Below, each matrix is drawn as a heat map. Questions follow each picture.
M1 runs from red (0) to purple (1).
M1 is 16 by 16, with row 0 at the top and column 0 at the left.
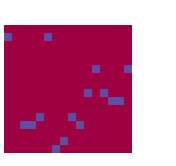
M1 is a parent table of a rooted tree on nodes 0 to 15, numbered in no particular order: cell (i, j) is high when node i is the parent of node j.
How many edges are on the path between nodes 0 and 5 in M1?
2
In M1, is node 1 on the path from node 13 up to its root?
yes
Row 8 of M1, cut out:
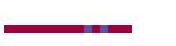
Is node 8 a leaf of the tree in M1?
no
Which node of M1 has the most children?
12
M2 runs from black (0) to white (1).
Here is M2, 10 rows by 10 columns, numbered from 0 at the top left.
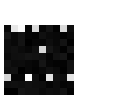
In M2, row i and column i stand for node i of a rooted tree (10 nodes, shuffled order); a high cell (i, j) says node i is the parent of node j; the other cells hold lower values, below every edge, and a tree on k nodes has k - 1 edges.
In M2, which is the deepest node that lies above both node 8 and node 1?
0
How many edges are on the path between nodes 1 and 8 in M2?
2
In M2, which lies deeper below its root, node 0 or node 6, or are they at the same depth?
the same depth
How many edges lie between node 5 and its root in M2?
2
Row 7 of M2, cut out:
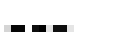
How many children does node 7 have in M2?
4
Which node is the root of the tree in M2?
7
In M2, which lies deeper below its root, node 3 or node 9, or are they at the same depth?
the same depth
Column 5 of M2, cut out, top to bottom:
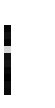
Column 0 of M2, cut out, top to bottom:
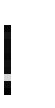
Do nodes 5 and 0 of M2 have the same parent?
no
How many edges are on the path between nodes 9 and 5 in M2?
3
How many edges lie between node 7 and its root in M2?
0
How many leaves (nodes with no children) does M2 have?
7
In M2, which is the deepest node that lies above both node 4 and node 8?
0
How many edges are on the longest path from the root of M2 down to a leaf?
2
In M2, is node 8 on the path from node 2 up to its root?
no
